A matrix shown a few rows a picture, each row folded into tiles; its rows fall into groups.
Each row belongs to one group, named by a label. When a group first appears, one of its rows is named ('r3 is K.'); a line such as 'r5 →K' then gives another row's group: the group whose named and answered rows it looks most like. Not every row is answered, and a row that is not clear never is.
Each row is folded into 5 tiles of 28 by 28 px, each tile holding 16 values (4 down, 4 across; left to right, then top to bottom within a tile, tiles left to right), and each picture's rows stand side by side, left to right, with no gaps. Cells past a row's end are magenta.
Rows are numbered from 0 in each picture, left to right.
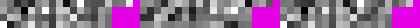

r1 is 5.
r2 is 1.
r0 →1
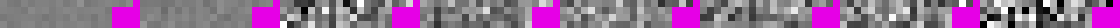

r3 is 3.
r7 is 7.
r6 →3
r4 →3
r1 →1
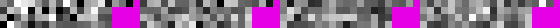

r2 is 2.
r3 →3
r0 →7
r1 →7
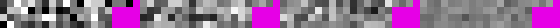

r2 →2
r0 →7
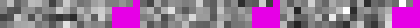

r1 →3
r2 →3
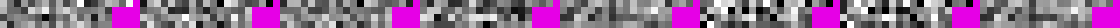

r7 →5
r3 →2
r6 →7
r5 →7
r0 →1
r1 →7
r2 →7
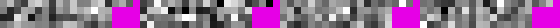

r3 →1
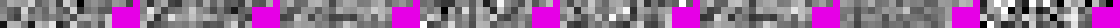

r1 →2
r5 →5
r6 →3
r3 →1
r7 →7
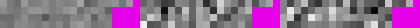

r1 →1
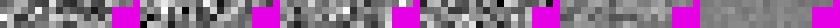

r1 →7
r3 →7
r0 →2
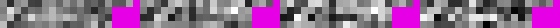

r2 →5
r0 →2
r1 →5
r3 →2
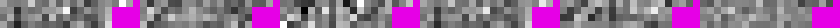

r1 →2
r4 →5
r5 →3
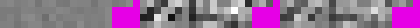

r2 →5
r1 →5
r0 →3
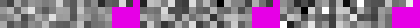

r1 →7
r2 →1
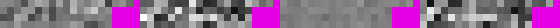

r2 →1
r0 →5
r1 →2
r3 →2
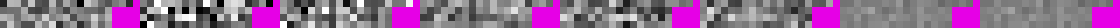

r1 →7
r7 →3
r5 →2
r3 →5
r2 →1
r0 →7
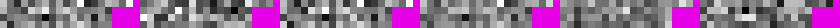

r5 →7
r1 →2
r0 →1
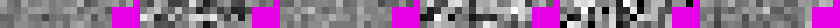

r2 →3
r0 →1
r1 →2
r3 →5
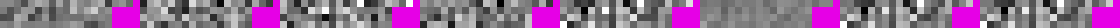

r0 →5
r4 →1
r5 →1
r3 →7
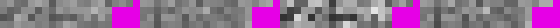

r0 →5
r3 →3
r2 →5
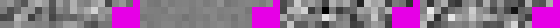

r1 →1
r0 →5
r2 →7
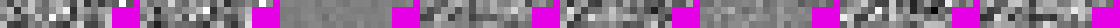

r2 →3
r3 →5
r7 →5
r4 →2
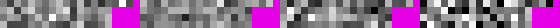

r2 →2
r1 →1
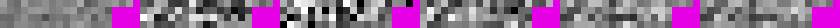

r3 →2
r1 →2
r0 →1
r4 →5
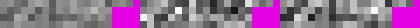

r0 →5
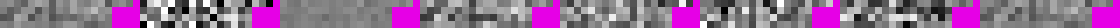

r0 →5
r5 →1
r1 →7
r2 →1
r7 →5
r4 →3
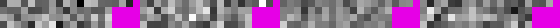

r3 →2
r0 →7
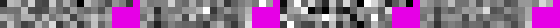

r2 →7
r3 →3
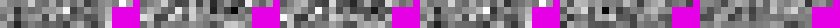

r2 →2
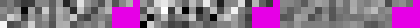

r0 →1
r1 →7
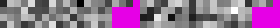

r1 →5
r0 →7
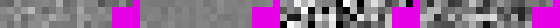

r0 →3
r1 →1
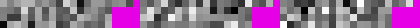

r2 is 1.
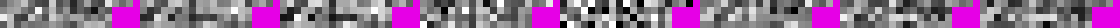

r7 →2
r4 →7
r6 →2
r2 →5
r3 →1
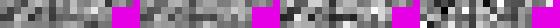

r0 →5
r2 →5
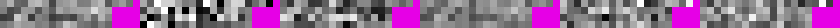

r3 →5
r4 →1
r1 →7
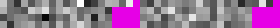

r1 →3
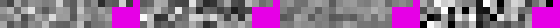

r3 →7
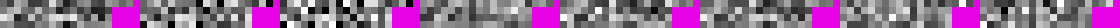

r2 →7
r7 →1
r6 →3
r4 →2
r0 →2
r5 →2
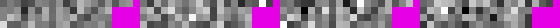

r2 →1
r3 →7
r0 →1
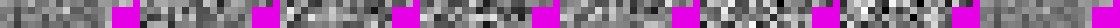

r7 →3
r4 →2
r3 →2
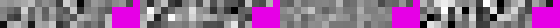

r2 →3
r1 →2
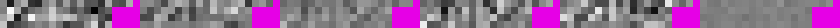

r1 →5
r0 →2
